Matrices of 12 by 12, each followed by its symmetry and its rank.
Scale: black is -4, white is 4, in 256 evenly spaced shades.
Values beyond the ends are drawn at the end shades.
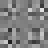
antisymmetric, rank two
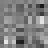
antisymmetric, rank two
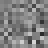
antisymmetric, rank two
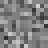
antisymmetric, full rank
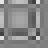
symmetric, rank one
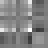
symmetric, rank one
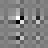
symmetric, rank one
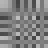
symmetric, rank one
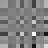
symmetric, rank one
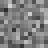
antisymmetric, full rank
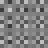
symmetric, rank one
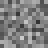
antisymmetric, full rank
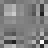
symmetric, rank one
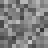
antisymmetric, full rank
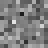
antisymmetric, full rank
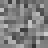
antisymmetric, full rank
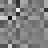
antisymmetric, rank two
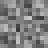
antisymmetric, rank two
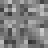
antisymmetric, rank two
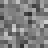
antisymmetric, full rank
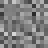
antisymmetric, rank two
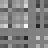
symmetric, rank one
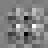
antisymmetric, rank two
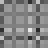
symmetric, rank one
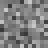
antisymmetric, full rank
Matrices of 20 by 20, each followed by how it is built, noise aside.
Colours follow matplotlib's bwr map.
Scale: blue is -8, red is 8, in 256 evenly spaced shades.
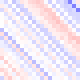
Toeplitz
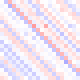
Toeplitz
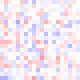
low rank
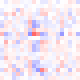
low rank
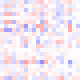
low rank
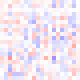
low rank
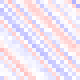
Toeplitz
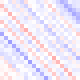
Toeplitz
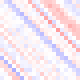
Toeplitz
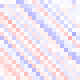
Toeplitz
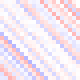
Toeplitz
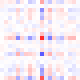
low rank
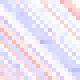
Toeplitz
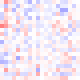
low rank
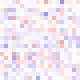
low rank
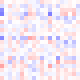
low rank
